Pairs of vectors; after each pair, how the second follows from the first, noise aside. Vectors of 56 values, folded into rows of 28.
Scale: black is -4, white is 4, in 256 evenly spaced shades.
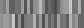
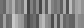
reversed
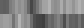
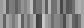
sign-scrambled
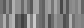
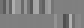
partly zeroed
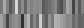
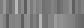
shrunk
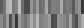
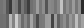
sign-scrambled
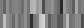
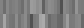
shrunk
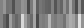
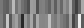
sign-scrambled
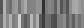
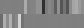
partly zeroed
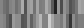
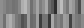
sign-scrambled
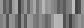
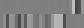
partly zeroed
